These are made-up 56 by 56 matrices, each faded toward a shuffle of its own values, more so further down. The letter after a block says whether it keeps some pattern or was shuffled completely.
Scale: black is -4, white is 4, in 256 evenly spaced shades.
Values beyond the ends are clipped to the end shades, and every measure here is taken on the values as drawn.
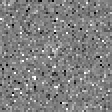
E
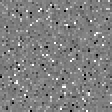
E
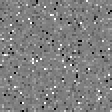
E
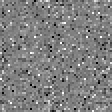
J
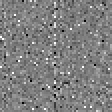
J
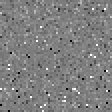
E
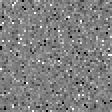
E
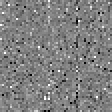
J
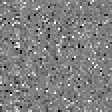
J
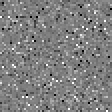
E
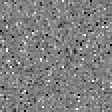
E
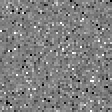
E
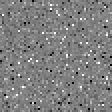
E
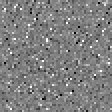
E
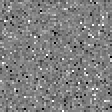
E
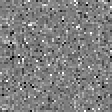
J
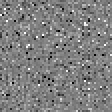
J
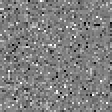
J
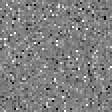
E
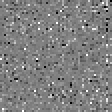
J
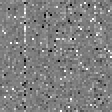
J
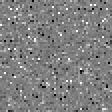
E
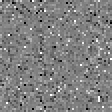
J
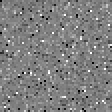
E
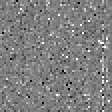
J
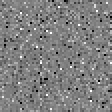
J
